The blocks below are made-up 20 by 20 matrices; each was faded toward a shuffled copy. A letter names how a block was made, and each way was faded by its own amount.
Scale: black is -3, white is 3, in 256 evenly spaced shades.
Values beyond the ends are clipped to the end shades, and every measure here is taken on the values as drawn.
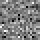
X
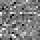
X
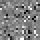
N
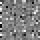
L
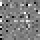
L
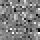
X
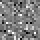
X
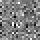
N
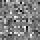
X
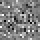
X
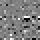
L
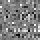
N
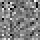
N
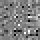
L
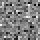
X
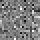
X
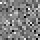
X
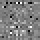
L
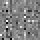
L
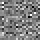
N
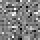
X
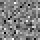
X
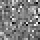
X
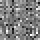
N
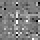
L
